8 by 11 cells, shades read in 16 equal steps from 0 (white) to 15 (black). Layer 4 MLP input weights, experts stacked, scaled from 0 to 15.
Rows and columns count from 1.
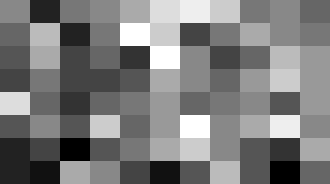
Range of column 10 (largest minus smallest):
14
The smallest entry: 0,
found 3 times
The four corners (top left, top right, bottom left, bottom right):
7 9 13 9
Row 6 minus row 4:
-1 -1 -1 -8 -1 1 -7 -2 -1 -2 1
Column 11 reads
9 8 6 6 6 7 5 9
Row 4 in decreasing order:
11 11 11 10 9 8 7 6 6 5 3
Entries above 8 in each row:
2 3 6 5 5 3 6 8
